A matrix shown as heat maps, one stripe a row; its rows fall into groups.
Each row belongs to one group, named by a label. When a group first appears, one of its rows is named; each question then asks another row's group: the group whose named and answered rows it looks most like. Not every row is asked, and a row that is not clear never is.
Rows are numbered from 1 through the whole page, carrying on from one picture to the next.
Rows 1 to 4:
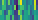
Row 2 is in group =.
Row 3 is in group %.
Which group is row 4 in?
%
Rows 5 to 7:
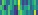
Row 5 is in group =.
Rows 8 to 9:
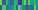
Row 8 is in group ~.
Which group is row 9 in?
=
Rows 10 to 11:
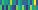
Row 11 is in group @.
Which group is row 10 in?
=
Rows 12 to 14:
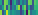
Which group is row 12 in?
~
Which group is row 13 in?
@
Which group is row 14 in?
~
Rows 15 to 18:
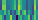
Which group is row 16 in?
=
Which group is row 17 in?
@
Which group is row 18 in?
%
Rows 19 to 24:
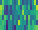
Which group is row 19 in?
=
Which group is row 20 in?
@
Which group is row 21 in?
@
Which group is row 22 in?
~
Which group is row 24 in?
@
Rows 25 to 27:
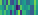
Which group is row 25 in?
@
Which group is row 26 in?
%
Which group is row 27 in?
@
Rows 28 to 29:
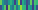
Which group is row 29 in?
=
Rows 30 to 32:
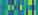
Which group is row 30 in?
~
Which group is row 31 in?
%
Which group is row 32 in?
~
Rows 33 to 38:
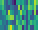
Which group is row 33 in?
@
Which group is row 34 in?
@
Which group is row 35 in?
=
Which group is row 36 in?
%
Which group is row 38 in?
%
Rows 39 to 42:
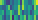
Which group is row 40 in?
@
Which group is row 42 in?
~
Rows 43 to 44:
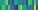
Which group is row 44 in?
=
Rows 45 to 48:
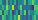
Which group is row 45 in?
~
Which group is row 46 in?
%
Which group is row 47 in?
~
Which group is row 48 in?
=
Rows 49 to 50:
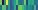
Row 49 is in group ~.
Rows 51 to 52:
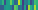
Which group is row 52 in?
~
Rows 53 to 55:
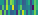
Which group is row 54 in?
%
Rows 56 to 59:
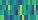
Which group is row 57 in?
=
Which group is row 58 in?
%
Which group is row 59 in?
@
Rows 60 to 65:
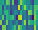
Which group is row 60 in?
%
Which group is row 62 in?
~
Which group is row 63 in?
%
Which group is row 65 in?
=
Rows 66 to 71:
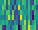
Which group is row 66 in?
@
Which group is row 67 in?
=
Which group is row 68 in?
%
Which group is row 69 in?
%
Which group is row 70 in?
~
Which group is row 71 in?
~
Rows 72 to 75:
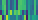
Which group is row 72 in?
=
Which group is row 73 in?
=
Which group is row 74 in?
=
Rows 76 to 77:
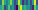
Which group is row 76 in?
=
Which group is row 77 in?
%
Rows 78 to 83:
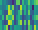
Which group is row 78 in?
@
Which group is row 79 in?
%
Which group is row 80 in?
%
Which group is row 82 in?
%
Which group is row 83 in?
~
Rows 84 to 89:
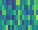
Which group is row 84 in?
@
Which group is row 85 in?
@
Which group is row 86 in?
=
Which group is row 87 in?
@
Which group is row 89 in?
~
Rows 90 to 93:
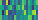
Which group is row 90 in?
~
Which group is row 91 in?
@
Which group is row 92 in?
~
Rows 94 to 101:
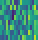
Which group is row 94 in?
%
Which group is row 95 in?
=
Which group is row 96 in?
@
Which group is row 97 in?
~
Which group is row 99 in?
%
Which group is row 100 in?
~
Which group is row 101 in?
@
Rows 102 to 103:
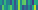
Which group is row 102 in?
@
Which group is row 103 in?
=
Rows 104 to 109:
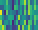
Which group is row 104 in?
~
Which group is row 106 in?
~
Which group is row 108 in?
~
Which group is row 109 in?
@
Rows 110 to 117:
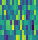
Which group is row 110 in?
=
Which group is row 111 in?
~
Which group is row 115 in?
%
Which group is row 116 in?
@
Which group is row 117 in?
@
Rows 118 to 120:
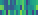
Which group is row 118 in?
@
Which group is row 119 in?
@
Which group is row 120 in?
=
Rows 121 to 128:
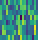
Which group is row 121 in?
=
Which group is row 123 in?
~
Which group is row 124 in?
@
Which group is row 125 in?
@
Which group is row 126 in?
=
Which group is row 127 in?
=
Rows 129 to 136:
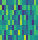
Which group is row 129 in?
=
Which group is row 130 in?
~
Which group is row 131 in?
%
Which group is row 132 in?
~
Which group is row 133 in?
%
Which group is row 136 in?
~
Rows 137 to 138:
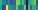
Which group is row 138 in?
~
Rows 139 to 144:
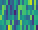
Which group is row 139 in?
~
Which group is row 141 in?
@
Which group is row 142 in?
@
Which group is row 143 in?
%
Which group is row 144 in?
=
